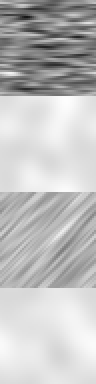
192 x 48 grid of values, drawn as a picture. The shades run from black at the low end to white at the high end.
The table splits into 4 rows of 1 panel. Panel 1,1: middling, streaked across, strong in contrast. Panel 2,1: very high, smooth, faint in contrast. Panel 3,1: high, slanting up to the right. Panel 4,1: very high, smooth, faint in contrast.
